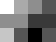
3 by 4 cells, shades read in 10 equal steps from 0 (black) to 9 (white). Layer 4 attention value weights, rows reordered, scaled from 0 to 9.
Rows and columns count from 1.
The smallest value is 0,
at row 3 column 3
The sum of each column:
21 14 7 8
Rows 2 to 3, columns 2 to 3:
5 2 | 3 0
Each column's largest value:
9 6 5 3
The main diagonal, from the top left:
9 5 0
